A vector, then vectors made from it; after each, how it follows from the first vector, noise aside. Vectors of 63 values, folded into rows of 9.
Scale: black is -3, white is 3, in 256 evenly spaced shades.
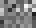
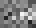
wrapped around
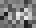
wrapped around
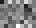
wrapped around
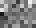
wrapped around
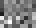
reversed
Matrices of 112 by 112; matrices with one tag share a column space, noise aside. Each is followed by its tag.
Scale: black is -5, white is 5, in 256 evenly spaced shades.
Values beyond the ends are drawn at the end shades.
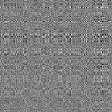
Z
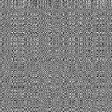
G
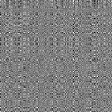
G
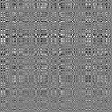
Z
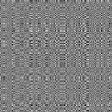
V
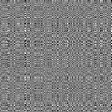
V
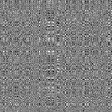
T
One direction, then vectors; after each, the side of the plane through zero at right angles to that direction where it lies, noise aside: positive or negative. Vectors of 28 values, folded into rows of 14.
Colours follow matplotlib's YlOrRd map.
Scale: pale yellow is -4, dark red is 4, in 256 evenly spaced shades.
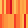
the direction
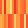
negative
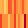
positive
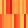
positive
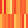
negative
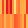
positive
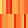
positive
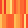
negative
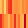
positive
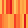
positive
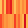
positive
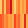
positive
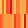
positive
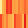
positive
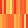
negative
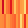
positive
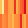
negative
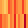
positive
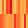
positive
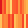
negative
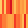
positive
